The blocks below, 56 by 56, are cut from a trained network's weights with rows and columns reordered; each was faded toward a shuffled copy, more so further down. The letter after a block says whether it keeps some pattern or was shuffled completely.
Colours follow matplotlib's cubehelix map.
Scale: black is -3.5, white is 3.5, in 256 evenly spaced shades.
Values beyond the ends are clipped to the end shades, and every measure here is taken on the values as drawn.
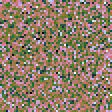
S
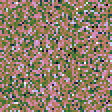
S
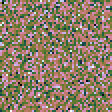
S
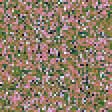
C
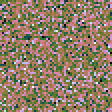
S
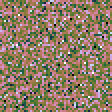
S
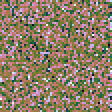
C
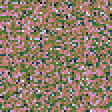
C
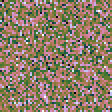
S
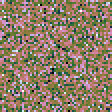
S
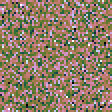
C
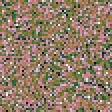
S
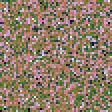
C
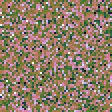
S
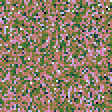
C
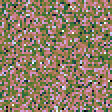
S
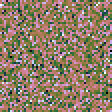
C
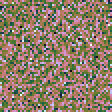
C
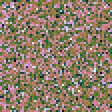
S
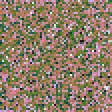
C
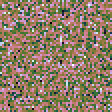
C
